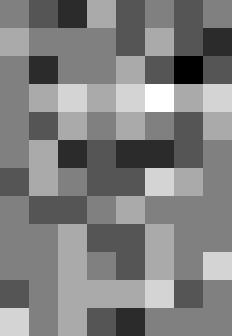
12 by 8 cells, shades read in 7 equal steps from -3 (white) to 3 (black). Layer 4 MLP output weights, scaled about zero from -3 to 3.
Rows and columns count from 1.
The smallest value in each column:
-2 -1 -2 -1 -2 -3 -1 -2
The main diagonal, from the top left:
0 0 0 -1 -1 2 -1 0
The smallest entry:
-3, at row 4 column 6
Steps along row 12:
up down up up down same same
